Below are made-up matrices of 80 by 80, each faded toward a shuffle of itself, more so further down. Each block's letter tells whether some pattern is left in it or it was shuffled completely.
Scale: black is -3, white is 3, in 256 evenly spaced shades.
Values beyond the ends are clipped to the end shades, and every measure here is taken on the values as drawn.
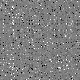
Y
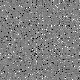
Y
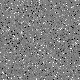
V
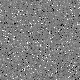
V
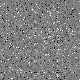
Y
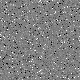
V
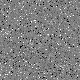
V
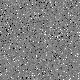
V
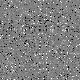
Y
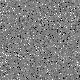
V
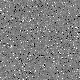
V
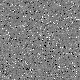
V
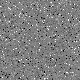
V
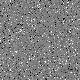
V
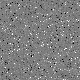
V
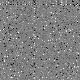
Y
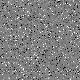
Y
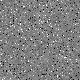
V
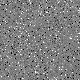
V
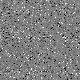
Y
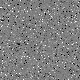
V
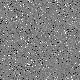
V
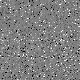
Y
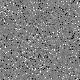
Y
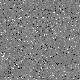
Y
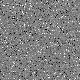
V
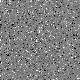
Y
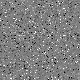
Y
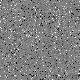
Y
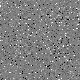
Y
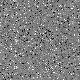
Y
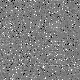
Y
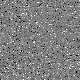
Y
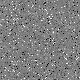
V
